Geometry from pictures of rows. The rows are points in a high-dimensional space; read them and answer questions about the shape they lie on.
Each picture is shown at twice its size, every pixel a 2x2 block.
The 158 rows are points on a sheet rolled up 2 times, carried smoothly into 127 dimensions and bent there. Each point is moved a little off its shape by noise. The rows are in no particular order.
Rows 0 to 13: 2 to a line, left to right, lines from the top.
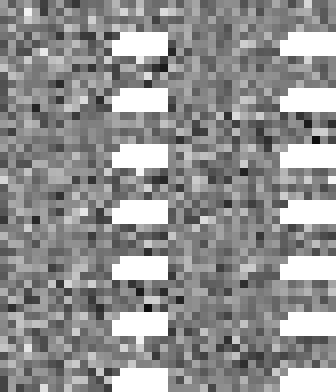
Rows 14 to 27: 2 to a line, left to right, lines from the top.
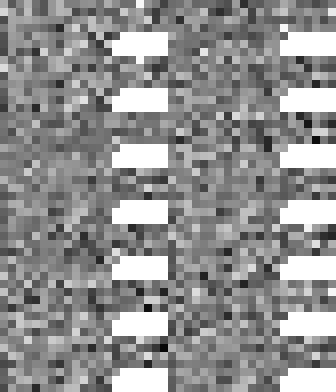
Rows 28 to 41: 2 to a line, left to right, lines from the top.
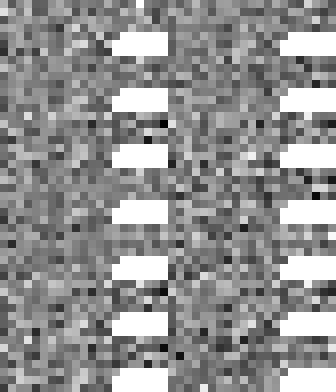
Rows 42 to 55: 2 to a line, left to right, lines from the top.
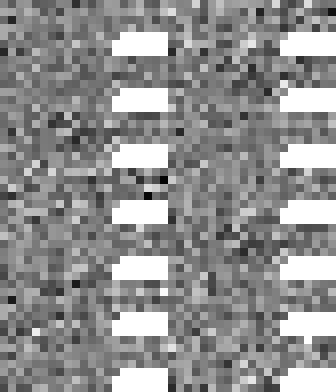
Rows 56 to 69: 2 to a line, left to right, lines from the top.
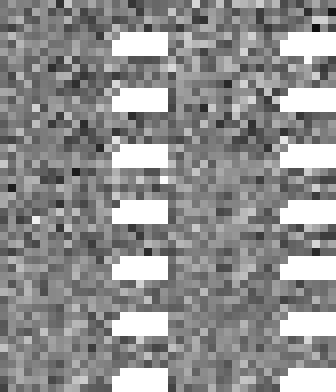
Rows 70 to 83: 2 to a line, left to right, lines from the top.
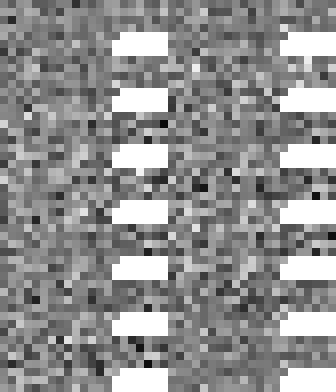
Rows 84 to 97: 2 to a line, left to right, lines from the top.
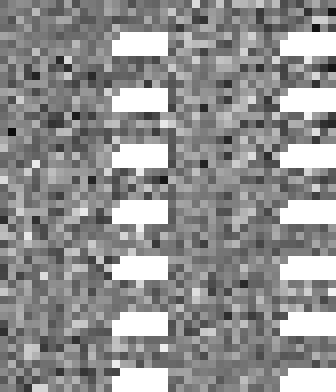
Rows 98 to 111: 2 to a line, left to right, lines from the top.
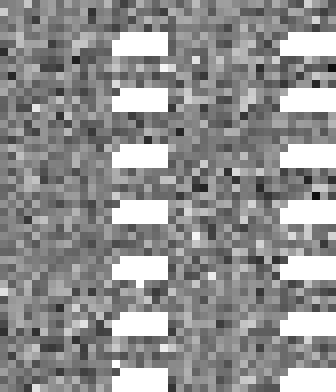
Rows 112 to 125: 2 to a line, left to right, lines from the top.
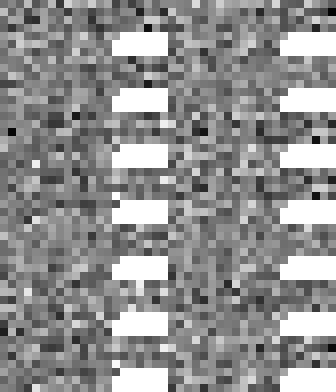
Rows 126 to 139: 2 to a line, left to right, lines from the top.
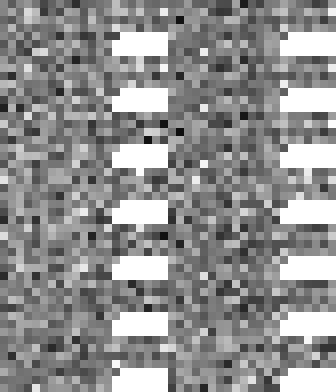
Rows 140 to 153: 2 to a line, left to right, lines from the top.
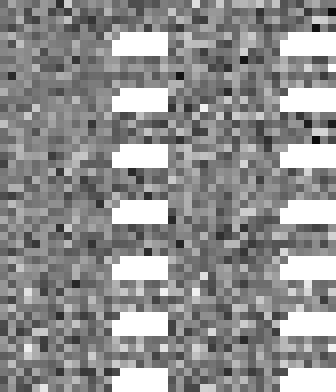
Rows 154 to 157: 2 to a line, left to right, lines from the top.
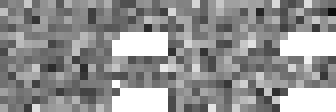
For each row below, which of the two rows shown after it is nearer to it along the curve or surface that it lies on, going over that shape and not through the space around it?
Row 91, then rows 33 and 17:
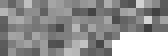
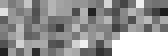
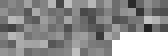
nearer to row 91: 17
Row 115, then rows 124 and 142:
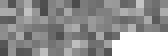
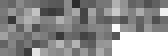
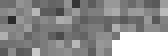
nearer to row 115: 142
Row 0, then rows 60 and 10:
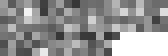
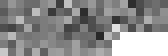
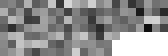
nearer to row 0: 60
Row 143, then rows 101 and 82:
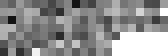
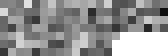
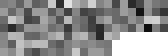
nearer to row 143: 101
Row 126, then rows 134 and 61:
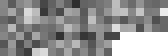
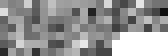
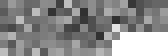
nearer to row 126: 61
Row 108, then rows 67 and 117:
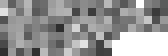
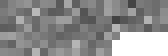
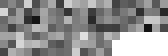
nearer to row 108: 117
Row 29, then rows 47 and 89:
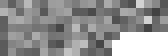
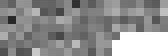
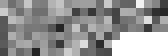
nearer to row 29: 47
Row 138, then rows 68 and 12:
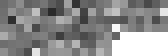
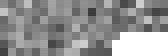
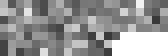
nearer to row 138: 12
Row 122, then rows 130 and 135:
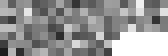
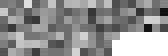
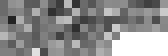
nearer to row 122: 135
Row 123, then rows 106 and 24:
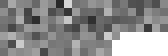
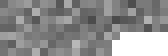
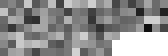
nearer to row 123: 106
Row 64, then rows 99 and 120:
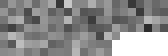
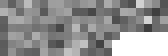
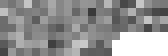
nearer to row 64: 120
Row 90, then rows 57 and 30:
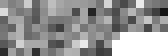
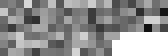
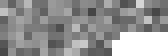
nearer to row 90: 57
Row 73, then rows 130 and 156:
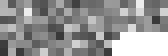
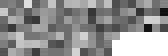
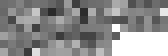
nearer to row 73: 156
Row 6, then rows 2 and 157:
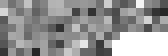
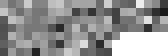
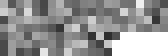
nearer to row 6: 2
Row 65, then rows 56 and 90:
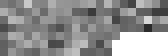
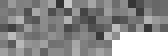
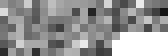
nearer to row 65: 56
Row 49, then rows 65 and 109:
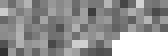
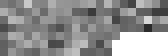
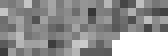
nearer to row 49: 109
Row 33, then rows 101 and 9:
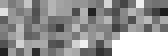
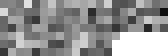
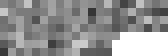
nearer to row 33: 101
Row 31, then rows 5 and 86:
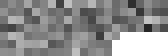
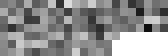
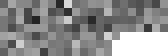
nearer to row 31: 86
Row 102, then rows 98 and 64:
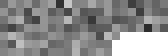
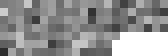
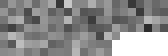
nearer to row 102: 64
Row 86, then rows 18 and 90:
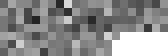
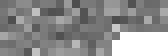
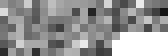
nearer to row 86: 18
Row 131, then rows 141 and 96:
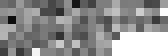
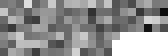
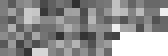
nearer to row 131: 96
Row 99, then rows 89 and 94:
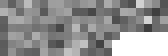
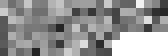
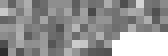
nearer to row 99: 94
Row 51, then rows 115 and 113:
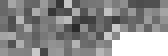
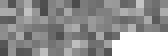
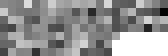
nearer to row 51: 115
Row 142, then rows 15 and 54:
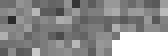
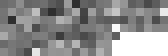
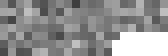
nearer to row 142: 54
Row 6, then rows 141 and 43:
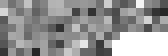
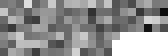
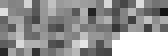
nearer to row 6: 43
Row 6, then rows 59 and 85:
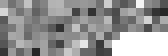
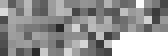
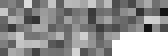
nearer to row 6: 59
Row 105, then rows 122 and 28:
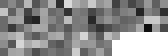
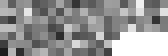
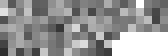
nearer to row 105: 28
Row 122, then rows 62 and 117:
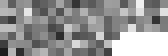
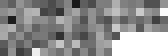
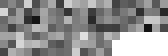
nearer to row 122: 62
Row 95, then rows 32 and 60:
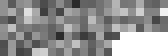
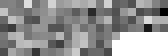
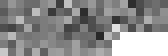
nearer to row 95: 60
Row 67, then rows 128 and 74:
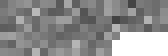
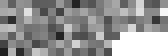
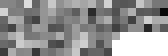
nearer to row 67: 128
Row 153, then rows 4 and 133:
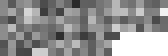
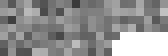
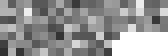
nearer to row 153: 133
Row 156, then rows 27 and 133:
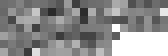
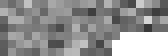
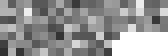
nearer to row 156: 133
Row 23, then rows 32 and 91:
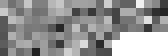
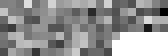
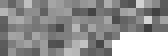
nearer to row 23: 32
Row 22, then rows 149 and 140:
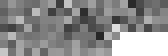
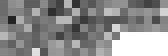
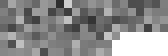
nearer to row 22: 140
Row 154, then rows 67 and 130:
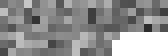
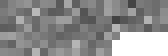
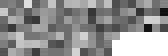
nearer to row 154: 67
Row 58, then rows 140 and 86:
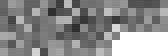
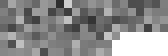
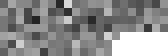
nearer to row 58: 140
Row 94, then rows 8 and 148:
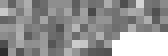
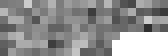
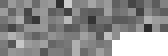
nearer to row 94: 8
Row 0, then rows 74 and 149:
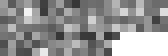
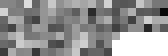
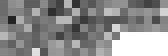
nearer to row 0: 149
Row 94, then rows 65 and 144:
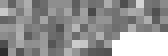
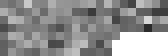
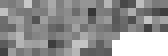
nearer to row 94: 144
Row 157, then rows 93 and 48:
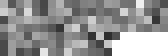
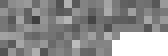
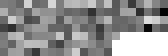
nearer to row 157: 48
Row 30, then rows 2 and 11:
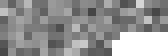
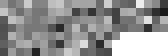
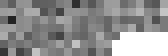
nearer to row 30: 11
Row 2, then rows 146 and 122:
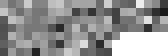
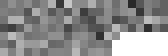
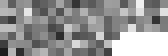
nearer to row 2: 122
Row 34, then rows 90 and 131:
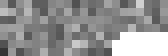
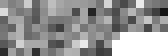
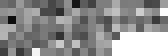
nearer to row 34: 131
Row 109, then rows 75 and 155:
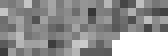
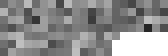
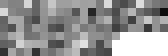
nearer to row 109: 75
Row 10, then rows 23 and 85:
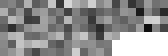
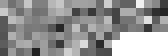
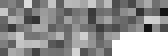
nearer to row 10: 85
